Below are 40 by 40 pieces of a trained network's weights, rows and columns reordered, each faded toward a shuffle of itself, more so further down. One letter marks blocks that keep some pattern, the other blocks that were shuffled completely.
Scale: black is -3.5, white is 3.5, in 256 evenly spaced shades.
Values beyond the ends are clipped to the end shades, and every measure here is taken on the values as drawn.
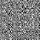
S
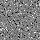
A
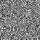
S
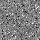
A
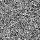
A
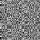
S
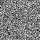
A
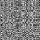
S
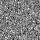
A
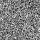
A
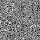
S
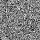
A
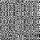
S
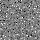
A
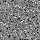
A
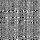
S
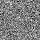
A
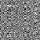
S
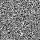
A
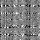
S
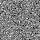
A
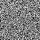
A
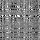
S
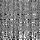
S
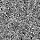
A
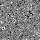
A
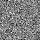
A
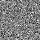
A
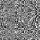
S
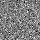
A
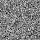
A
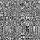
S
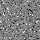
A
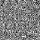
S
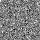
A
